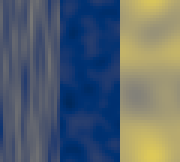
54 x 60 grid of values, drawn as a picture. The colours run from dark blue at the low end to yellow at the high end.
It is made of 1 by 3 panels. Panel 1,1: low, streaked downward. Panel 1,2: very low, blotchy, faint in contrast. Panel 1,3: high, smooth.
